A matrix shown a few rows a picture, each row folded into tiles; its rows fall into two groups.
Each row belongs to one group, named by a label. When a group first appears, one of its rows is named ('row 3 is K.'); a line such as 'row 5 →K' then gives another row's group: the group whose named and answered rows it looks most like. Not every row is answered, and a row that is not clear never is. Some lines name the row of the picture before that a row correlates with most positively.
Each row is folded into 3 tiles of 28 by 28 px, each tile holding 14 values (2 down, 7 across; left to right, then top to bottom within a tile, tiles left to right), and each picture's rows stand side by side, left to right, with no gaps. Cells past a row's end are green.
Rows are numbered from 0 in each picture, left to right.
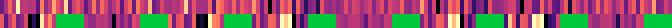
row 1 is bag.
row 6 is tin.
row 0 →bag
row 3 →tin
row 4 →bag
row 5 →tin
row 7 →bag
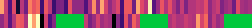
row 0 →tin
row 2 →tin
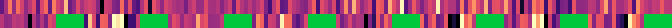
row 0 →bag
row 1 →tin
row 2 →tin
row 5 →bag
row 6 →tin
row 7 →bag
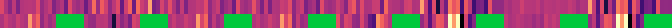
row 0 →tin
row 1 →bag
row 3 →tin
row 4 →bag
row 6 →bag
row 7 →tin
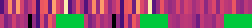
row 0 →bag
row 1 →bag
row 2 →bag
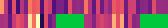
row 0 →tin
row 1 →tin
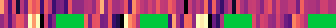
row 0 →tin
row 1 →bag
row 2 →tin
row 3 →bag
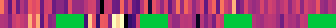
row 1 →tin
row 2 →bag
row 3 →bag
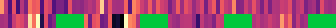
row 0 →tin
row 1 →bag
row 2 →bag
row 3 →tin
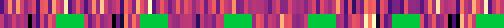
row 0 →bag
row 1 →bag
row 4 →tin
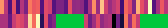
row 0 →tin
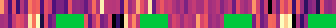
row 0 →tin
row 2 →tin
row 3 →tin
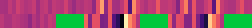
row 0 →bag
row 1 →bag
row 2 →bag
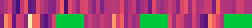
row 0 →tin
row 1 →tin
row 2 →bag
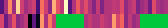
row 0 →bag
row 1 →tin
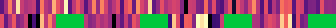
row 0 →bag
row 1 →bag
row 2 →tin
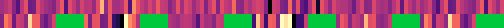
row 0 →tin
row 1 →bag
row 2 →bag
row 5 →tin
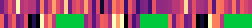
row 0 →bag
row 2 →bag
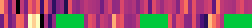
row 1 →tin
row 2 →bag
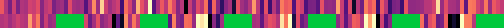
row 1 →bag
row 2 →tin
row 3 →tin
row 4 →tin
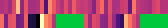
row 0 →bag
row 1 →bag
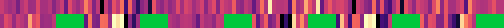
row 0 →tin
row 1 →tin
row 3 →bag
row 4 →tin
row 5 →bag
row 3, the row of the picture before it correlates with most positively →0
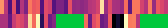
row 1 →bag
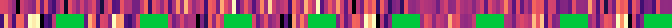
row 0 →tin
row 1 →tin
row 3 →bag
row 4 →tin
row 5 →tin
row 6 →tin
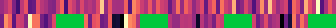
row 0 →tin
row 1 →bag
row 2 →bag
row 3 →bag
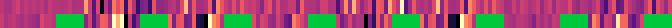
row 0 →bag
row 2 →bag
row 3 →bag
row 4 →bag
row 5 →bag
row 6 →bag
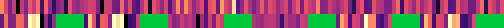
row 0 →tin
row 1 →tin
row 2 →bag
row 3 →bag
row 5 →tin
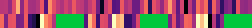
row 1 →tin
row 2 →tin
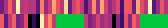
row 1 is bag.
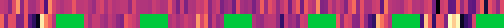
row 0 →bag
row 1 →bag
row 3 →bag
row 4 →bag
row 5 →tin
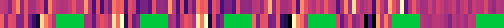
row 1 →tin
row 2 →tin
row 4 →bag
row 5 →bag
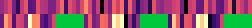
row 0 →tin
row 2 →tin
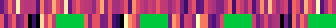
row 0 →bag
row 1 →bag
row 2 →tin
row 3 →bag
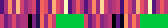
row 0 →bag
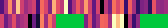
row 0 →bag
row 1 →tin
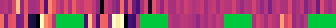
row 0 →bag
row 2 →bag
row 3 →tin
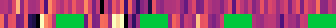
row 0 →bag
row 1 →tin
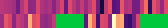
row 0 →tin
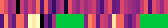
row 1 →tin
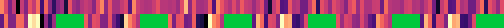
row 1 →bag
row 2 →bag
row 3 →tin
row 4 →bag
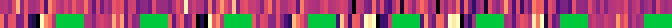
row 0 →bag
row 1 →tin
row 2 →bag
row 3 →bag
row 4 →tin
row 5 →tin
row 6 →tin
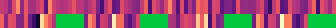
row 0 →bag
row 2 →tin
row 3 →tin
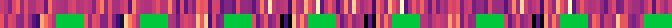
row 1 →bag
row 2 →tin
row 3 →bag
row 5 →tin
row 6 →bag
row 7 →tin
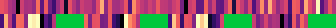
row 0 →tin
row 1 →bag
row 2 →tin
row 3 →bag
